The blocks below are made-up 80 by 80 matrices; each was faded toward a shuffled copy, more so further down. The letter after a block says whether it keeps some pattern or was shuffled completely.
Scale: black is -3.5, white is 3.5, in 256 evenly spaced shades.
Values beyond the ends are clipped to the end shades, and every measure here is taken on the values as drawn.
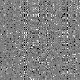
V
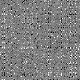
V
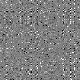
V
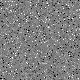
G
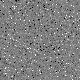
G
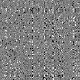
V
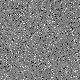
G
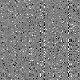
V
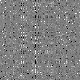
V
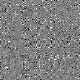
V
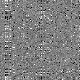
V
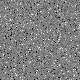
G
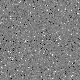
G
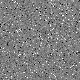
G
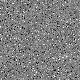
G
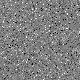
G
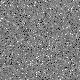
G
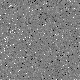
G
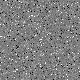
G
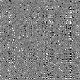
V
